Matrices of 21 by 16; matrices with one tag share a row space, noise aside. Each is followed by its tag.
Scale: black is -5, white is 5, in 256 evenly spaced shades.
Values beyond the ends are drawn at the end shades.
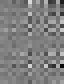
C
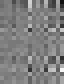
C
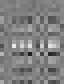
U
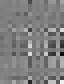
C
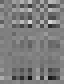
U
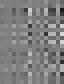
C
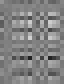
U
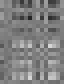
U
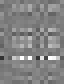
U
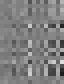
C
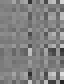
C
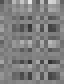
U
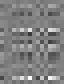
U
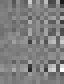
C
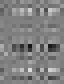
U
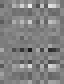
U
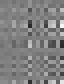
C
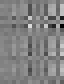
C
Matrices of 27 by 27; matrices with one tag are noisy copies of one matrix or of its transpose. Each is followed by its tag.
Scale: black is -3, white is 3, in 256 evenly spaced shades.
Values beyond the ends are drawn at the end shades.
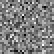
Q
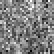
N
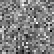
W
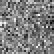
W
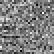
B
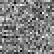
B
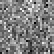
N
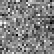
W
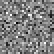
Q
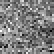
N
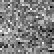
N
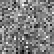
W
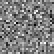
Q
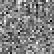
B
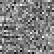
B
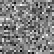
B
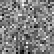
W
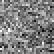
N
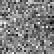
W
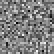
Q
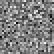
Q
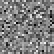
Q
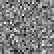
Q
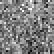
N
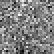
W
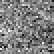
N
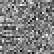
B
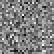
Q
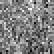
N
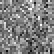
N
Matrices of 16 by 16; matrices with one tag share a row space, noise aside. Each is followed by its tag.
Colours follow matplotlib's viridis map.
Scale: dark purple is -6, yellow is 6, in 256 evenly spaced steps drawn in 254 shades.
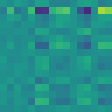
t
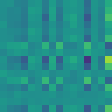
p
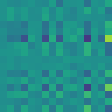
p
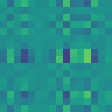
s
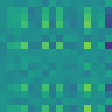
p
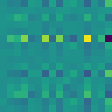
p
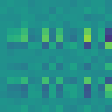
p
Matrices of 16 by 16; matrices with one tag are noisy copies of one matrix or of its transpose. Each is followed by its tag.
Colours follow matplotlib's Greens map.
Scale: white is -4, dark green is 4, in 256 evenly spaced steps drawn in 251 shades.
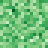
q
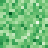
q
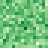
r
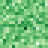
r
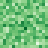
r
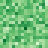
r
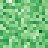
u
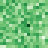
r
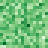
r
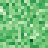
u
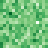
q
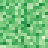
r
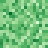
q
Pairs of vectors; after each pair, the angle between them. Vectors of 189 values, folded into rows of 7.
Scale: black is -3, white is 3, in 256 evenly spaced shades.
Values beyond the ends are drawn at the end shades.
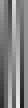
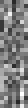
partly opposed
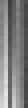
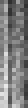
nearly parallel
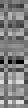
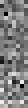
partly aligned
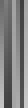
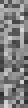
partly opposed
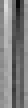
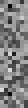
orthogonal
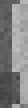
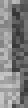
nearly opposite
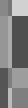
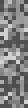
orthogonal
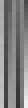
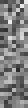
orthogonal
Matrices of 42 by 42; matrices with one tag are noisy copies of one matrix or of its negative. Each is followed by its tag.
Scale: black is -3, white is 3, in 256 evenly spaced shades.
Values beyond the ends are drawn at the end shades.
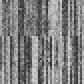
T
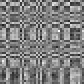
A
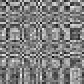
A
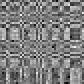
A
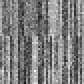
T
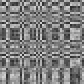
A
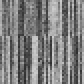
T
